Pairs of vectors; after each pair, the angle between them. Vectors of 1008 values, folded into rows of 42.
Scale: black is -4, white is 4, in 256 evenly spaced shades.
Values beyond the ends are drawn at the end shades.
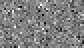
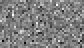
partly aligned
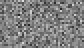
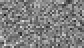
partly opposed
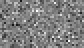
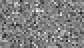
nearly parallel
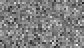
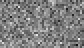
partly opposed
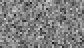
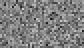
orthogonal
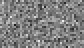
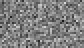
nearly opposite
